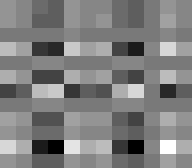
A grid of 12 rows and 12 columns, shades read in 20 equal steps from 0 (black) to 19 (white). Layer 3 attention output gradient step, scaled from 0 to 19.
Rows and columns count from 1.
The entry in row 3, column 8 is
9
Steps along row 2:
down down same up down up down down up up down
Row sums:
112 113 110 118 112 117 106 112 115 113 121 113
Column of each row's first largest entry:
1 11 5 11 3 11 9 3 11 1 11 11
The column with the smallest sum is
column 9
